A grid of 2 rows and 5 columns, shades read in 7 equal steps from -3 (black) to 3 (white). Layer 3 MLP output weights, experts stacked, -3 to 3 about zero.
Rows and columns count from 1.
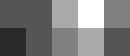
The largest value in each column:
-1 -1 1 3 0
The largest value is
3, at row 1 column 4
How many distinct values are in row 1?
4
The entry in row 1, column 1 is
-1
